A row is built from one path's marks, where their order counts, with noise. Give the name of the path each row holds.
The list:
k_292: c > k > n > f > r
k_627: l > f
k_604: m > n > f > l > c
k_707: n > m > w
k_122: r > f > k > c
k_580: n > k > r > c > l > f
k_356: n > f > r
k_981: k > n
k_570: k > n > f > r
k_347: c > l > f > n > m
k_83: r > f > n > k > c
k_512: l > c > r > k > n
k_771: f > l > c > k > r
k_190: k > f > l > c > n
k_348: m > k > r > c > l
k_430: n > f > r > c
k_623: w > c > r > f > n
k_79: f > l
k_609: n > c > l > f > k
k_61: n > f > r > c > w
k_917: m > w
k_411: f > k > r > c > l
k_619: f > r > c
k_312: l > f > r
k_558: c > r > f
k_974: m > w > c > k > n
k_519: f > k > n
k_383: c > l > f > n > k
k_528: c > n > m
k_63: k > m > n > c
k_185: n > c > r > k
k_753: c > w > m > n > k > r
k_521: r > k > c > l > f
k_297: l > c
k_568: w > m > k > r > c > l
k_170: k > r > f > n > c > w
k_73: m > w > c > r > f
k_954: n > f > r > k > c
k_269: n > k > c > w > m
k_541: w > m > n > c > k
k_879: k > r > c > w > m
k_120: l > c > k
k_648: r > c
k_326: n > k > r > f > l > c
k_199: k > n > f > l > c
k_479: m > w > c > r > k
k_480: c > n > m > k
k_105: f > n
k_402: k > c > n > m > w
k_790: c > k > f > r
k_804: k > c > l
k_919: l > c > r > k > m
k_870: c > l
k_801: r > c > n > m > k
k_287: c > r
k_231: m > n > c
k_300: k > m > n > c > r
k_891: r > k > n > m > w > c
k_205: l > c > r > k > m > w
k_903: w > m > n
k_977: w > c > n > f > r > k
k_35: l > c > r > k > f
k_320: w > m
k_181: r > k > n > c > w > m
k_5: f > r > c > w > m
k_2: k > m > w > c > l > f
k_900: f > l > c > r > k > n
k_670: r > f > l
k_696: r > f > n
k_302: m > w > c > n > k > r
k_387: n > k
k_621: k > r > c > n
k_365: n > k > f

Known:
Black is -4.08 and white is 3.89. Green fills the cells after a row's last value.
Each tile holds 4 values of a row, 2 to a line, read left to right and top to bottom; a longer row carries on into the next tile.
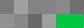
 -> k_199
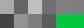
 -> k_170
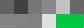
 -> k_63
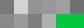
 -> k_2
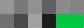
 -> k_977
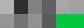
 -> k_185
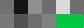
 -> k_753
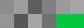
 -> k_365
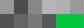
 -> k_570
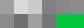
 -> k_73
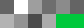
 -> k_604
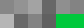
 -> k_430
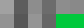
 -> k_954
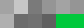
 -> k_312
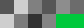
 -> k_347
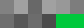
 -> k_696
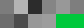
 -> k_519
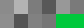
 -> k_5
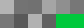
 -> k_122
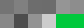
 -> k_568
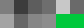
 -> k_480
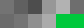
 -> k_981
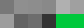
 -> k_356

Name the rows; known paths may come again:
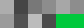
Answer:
k_790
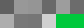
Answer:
k_231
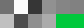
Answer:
k_79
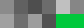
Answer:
k_387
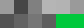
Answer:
k_570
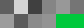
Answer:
k_105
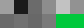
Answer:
k_801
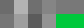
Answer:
k_190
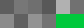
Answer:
k_541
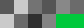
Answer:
k_347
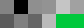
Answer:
k_300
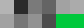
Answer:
k_185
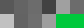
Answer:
k_528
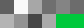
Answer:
k_604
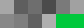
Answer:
k_512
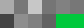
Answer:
k_170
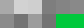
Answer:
k_73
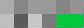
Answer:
k_558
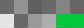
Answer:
k_870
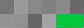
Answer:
k_199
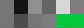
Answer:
k_753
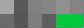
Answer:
k_83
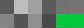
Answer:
k_623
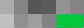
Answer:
k_120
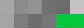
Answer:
k_580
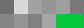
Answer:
k_2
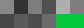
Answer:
k_181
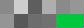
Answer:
k_670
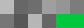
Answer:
k_122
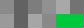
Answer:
k_648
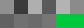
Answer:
k_302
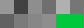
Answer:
k_879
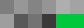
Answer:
k_356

